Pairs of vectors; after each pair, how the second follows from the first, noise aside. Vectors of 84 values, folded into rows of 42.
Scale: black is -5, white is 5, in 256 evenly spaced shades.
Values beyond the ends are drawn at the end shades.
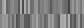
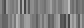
negated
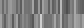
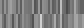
copied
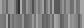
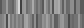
negated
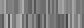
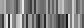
scaled up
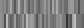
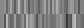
copied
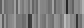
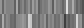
negated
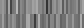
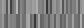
copied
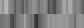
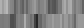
copied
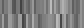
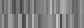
copied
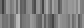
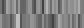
copied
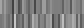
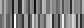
scaled up
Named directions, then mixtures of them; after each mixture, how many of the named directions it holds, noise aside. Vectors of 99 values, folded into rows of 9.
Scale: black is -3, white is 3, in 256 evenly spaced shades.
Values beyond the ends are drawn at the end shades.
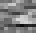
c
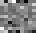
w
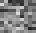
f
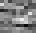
two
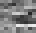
one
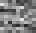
three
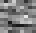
two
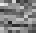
three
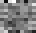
two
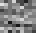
three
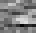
one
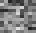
one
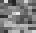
three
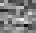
two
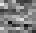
three
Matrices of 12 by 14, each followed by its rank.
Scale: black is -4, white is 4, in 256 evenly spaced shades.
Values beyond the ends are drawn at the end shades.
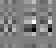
one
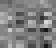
two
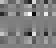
one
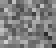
full rank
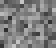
full rank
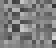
two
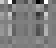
one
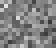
full rank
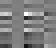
one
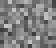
full rank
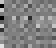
two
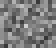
full rank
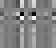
one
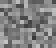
full rank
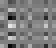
one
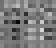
two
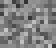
full rank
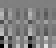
one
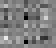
two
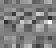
two
